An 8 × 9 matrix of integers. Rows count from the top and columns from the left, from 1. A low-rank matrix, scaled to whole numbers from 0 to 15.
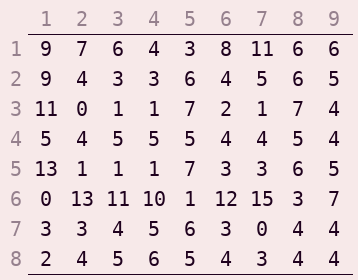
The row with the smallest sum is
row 7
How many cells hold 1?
7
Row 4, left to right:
5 4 5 5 5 4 4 5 4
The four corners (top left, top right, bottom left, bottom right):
9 6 2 4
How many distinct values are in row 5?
6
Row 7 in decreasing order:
6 5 4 4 4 3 3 3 0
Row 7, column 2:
3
